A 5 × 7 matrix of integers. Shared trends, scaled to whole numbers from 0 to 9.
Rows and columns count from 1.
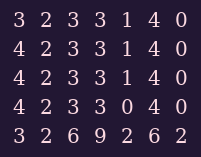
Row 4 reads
4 2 3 3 0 4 0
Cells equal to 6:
2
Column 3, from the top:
3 3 3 3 6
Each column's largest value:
4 2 6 9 2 6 2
